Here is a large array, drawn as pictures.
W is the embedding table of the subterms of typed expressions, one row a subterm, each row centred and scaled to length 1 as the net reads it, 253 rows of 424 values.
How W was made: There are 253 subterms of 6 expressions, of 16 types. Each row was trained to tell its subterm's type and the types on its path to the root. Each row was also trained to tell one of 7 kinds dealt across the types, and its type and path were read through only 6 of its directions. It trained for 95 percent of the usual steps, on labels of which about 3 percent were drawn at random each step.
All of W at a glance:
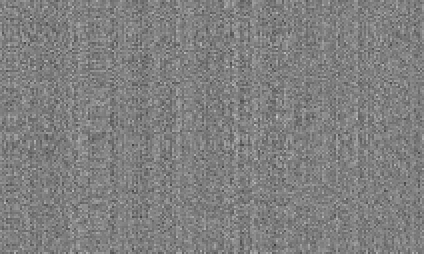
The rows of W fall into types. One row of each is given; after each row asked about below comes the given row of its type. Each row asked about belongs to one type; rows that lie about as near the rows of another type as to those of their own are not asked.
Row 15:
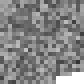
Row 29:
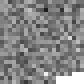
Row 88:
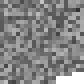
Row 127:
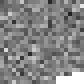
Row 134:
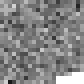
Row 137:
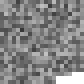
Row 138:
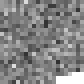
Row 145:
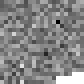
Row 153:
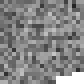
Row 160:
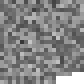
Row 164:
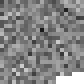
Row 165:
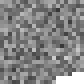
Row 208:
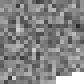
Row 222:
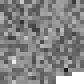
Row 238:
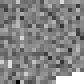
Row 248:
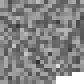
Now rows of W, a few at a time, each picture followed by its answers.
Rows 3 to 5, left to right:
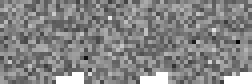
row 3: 138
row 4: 127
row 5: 138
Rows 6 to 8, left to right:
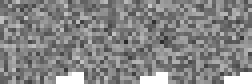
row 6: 145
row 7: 145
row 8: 29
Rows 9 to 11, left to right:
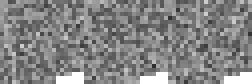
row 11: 29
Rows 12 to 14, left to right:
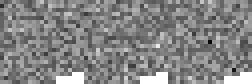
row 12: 88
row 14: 222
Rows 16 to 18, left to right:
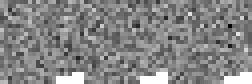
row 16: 29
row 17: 153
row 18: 145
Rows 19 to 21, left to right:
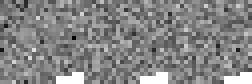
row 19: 238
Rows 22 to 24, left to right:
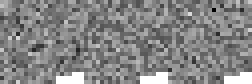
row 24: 238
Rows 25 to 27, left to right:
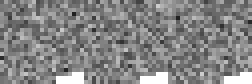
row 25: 15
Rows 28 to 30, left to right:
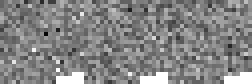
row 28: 127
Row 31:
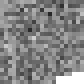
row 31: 15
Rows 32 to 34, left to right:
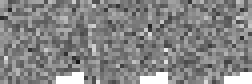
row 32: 248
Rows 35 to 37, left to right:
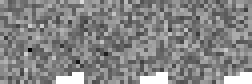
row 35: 165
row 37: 164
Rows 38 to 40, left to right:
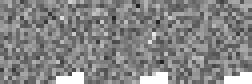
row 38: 165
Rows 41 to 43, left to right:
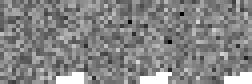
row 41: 164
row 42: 138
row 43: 153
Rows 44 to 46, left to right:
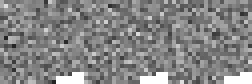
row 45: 29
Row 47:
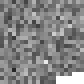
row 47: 165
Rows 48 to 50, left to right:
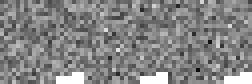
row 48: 208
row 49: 137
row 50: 222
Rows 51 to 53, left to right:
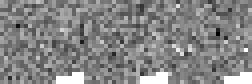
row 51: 248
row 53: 137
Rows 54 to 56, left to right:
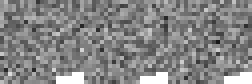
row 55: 160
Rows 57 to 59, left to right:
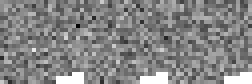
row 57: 29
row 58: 145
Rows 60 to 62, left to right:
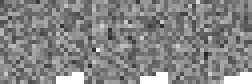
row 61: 127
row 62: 208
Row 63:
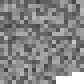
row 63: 208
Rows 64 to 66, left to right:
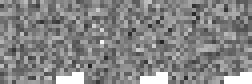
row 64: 222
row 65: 127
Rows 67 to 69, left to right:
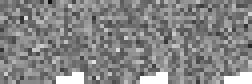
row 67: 127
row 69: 15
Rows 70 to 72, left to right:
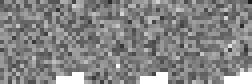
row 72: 153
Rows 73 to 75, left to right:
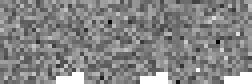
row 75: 137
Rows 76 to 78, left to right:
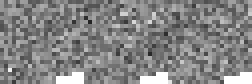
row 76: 127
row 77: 222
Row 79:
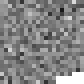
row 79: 29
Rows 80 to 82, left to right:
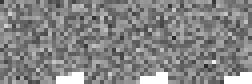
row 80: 15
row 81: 127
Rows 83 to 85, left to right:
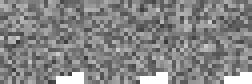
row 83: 153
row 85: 127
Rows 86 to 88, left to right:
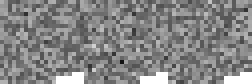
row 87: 137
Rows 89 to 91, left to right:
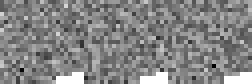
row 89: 145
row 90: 145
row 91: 160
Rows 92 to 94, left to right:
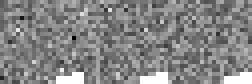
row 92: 238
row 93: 15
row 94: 138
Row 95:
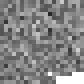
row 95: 88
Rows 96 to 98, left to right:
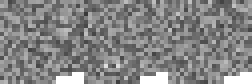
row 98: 208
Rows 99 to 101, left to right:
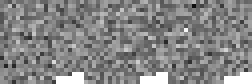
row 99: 137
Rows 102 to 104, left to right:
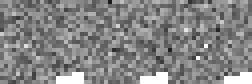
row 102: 164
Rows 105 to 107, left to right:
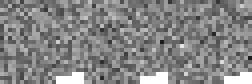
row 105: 164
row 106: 134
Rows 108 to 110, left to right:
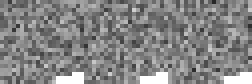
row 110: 208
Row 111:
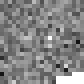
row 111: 222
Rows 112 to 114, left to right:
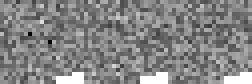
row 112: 137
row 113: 160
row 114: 208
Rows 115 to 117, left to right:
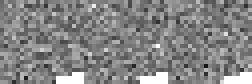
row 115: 160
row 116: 29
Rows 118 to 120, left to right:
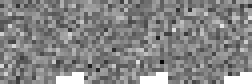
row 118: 164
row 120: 88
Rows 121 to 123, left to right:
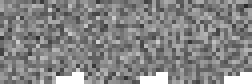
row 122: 153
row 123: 165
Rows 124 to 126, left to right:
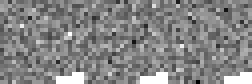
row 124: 137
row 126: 164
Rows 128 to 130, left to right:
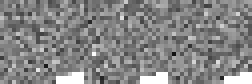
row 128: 15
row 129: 88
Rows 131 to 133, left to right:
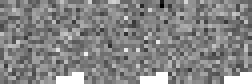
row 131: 127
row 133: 222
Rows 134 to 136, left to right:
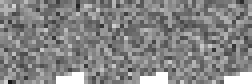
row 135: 208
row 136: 15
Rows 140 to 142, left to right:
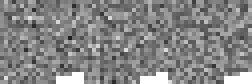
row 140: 248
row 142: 248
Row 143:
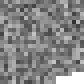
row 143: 145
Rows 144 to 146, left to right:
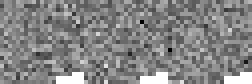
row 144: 160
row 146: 238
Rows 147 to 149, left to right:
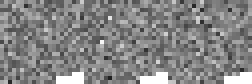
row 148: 127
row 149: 248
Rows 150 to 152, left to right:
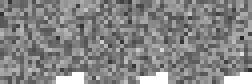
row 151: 138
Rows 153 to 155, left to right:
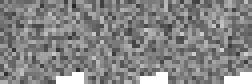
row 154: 208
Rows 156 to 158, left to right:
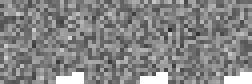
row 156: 164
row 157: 165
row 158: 127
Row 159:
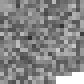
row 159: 138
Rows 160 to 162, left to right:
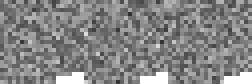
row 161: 134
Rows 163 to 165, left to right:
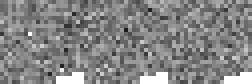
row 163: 222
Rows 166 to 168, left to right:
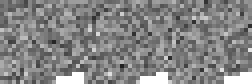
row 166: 238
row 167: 88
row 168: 248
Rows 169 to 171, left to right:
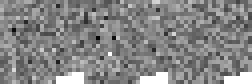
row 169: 15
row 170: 238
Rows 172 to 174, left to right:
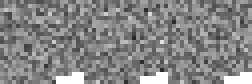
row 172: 208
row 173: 88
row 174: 137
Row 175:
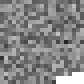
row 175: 138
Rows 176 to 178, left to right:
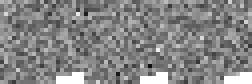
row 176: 248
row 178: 160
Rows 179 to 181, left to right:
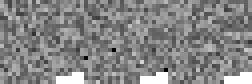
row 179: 208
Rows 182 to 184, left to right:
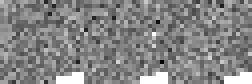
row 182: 248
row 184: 127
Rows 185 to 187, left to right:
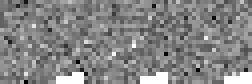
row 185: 238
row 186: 222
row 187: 153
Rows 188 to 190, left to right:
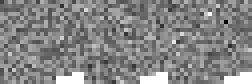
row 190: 145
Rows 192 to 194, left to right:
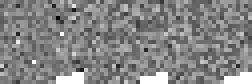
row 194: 145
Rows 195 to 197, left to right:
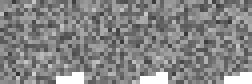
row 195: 153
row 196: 208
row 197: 248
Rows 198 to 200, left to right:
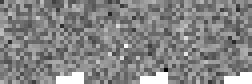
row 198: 15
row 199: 238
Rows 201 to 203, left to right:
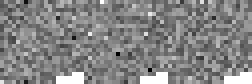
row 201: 238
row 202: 222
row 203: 222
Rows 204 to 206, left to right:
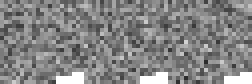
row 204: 153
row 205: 208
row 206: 164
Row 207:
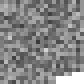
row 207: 138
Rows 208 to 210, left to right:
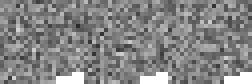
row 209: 153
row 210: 145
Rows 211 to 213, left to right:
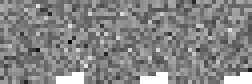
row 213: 165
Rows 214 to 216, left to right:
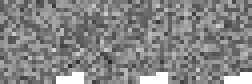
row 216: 164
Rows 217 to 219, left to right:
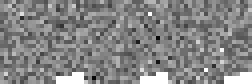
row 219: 248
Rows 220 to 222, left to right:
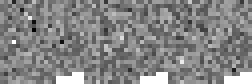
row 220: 222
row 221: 165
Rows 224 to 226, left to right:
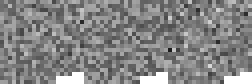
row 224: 165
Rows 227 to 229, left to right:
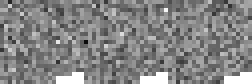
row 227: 164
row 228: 165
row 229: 88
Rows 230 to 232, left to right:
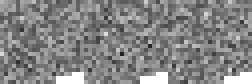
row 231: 208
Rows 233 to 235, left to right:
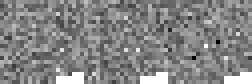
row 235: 127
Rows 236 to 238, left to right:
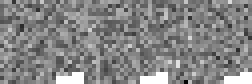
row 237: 15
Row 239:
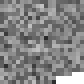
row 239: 138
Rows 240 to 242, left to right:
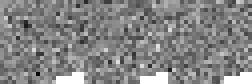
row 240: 15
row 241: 137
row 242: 29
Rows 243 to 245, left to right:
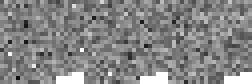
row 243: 15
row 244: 145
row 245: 165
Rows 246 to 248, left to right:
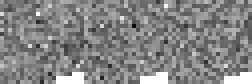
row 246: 222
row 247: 134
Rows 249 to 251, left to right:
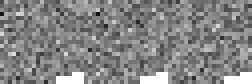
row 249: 164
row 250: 153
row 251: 164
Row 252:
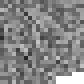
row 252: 164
